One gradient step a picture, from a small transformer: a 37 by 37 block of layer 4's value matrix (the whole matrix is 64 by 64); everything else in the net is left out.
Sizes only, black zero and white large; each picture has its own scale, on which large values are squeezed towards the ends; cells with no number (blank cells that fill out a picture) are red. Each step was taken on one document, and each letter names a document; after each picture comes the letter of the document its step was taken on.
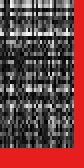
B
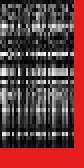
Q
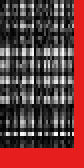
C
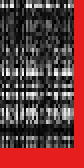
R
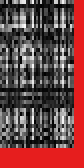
C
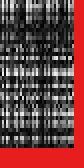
R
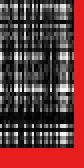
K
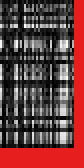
K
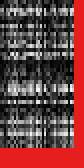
B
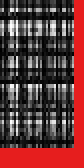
B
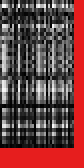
Q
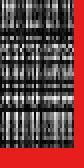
R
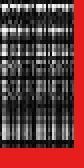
Q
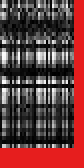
Q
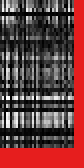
R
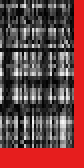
K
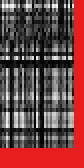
R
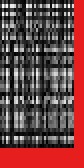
R
